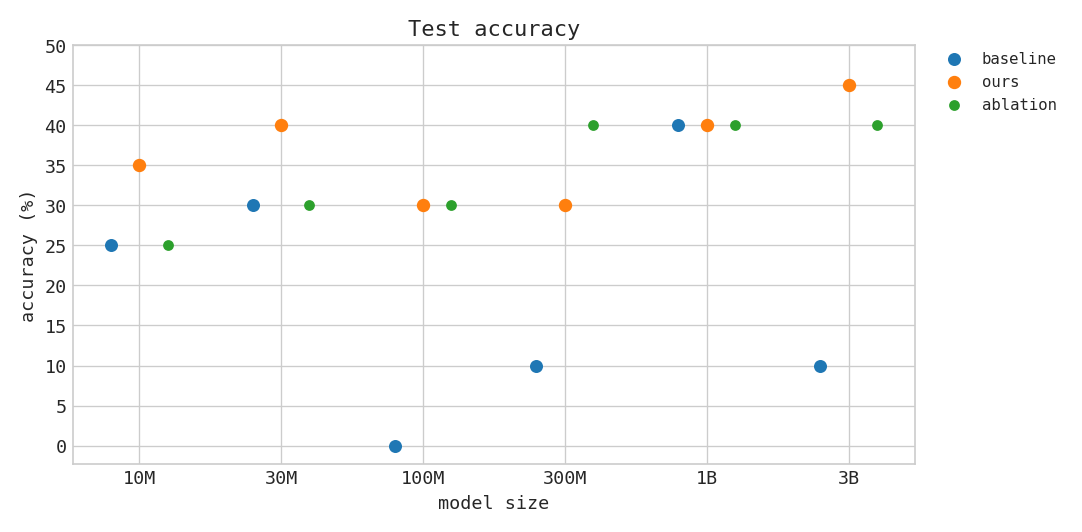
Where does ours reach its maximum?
3B
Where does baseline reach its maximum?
1B
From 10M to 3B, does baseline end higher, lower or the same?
lower
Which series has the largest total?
ours
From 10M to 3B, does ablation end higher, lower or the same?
higher
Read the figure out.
Title: Test accuracy
x-axis: model size, ticks 10M 30M 100M 300M 1B 3B
y-axis: accuracy (%), ticks 0 5 10 15 20 25 30 35 40 45 50
Legend: baseline, ours, ablation
Values:
baseline: 25 30 0 10 40 10
ours: 35 40 30 30 40 45
ablation: 25 30 30 40 40 40
